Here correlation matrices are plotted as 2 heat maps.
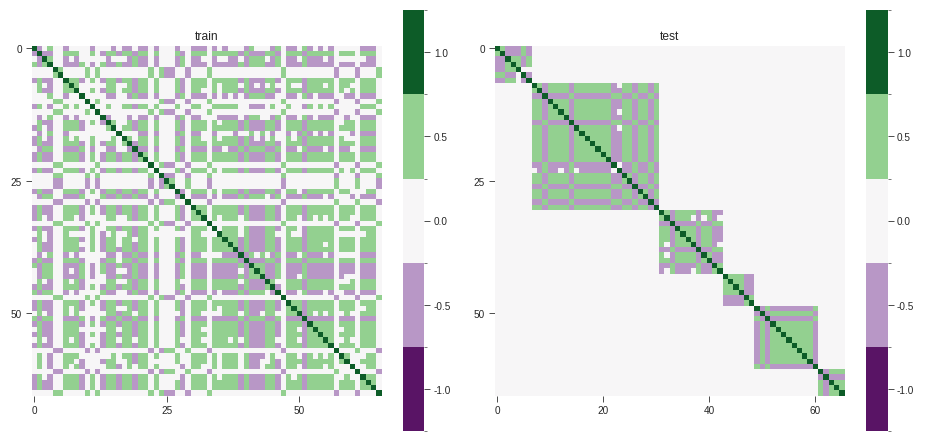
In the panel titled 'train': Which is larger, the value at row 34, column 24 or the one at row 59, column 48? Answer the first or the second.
the second
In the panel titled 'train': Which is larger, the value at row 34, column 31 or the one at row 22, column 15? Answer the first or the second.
the first
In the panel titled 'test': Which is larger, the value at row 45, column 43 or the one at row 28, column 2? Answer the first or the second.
the first
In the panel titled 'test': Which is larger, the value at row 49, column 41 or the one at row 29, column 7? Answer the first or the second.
the first
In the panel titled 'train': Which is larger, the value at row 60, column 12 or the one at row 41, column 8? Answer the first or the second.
the first
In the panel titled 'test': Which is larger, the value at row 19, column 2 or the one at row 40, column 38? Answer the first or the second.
the first
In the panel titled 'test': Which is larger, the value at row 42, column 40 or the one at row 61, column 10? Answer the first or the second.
the second
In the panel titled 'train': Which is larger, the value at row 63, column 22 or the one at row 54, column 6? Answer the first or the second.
the second
